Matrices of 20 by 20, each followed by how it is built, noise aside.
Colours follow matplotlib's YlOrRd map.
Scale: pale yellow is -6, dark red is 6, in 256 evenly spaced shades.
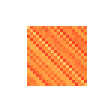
Toeplitz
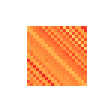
Toeplitz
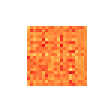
low rank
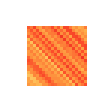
Toeplitz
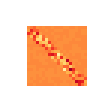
banded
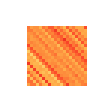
Toeplitz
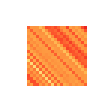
Toeplitz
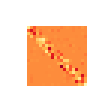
banded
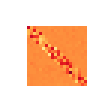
banded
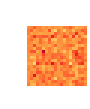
low rank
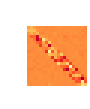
banded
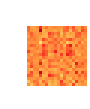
low rank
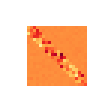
banded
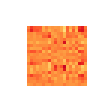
low rank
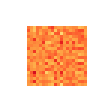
low rank
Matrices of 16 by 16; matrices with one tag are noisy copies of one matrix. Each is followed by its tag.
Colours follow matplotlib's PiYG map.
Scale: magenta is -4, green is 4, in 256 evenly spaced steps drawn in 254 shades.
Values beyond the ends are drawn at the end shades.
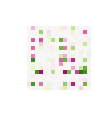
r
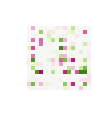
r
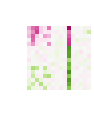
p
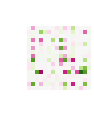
r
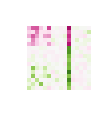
p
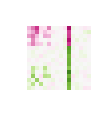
p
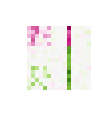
p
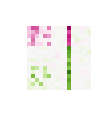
p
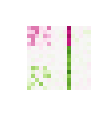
p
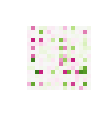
r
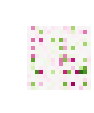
r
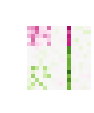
p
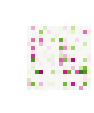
r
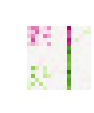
p
